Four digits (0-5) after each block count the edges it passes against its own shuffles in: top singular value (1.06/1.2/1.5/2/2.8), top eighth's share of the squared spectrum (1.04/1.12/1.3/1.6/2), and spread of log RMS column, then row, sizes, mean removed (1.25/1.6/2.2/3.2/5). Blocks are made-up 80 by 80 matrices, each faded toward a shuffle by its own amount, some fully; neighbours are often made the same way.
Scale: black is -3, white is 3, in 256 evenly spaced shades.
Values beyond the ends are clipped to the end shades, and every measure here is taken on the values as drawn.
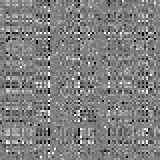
5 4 3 3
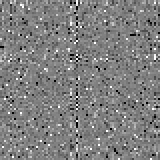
4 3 2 1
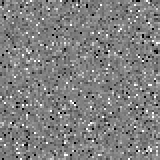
2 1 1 0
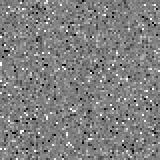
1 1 0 0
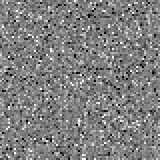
0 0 0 0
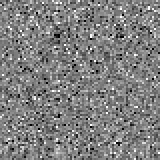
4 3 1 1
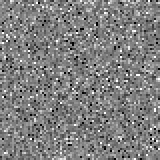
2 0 0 0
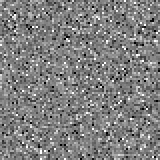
1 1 0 0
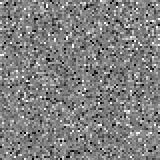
0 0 0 0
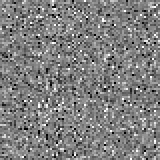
3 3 2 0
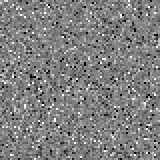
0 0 0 0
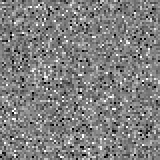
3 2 1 0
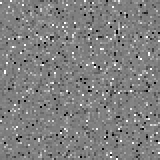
1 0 0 0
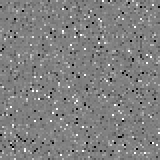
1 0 0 0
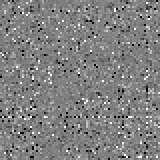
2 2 1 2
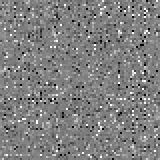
2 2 2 2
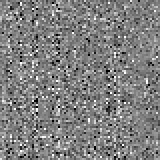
1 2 3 2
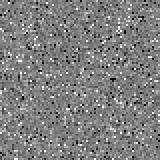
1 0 0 0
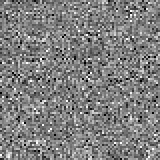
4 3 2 2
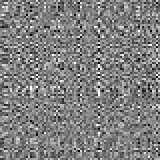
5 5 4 3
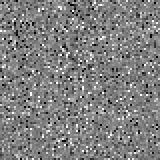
2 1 0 0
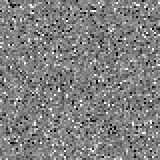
2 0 0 0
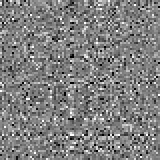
4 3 2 2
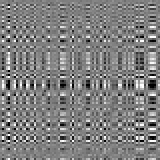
5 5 5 5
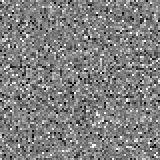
3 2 0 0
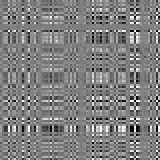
5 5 5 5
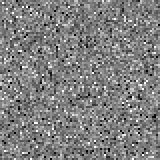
0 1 0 0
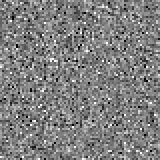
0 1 0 2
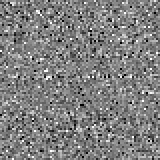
1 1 0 2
